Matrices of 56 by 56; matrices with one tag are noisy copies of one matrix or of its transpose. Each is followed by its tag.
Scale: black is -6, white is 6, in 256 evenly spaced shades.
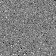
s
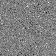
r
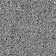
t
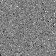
s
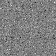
t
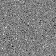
r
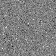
r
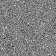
r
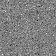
t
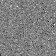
s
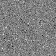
r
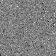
s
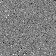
s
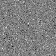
r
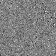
s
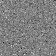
s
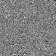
s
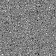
t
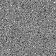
t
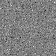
t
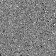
s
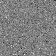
s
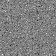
t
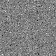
t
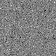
t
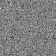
t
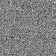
t
